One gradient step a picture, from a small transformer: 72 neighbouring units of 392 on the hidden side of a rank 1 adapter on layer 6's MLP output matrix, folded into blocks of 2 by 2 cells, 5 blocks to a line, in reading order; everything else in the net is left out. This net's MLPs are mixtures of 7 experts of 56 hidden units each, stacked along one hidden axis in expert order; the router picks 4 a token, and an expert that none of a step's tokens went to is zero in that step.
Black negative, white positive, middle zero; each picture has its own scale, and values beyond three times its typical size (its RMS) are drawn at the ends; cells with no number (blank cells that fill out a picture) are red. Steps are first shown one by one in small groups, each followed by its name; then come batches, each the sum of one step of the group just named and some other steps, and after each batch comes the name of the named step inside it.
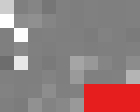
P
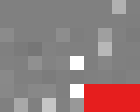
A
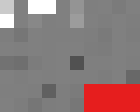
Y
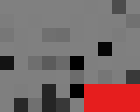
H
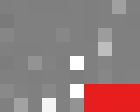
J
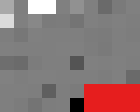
Y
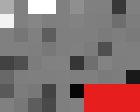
Y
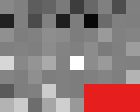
J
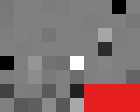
J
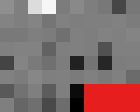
Y
